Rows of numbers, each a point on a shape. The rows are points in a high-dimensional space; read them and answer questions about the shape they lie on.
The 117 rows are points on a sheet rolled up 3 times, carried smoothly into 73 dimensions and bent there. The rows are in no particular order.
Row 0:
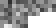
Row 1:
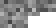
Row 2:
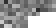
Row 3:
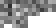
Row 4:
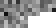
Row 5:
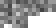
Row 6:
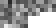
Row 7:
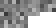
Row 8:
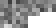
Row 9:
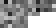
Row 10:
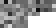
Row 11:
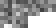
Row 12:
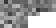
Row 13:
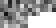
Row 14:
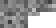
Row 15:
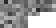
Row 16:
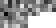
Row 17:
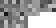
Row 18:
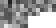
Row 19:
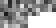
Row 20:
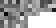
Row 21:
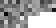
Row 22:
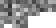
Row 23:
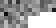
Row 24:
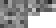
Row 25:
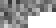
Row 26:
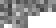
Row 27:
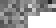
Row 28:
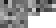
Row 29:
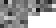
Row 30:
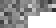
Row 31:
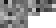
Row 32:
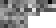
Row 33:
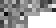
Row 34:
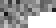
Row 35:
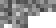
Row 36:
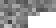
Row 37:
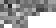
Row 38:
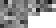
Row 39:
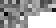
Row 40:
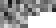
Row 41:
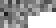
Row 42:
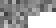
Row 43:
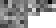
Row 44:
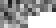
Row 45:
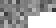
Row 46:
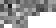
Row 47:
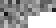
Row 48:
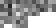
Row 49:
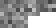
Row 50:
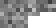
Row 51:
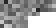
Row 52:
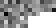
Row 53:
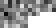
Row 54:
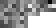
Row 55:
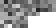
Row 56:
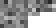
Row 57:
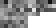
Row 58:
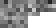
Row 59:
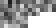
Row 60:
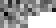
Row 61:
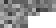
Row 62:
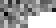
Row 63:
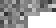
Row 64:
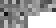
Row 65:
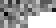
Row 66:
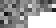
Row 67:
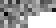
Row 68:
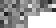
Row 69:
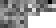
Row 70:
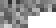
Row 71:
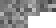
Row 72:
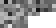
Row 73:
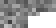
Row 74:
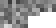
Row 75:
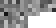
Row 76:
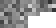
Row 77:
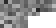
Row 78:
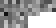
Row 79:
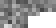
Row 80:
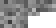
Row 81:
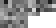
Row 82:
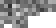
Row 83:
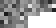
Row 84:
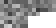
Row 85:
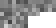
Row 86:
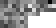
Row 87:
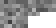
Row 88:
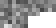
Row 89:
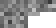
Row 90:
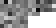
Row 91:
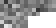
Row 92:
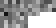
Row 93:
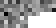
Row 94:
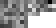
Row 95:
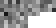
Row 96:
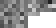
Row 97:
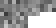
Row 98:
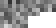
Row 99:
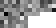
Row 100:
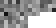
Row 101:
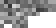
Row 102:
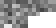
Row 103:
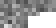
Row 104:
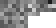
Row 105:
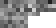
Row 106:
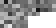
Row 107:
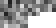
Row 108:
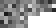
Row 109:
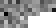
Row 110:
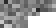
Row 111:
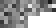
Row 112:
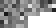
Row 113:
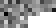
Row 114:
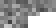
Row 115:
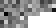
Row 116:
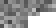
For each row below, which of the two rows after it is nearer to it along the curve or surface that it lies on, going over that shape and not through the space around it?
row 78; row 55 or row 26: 26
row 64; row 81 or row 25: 25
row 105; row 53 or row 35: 35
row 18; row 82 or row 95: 95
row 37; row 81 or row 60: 81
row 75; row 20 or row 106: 20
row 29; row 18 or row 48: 48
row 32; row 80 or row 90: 90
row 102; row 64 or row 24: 24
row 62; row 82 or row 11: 11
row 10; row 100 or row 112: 112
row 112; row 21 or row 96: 21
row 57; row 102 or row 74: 102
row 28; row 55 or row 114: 55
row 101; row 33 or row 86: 86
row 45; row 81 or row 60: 60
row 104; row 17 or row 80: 17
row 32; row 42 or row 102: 102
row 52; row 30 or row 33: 33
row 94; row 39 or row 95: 39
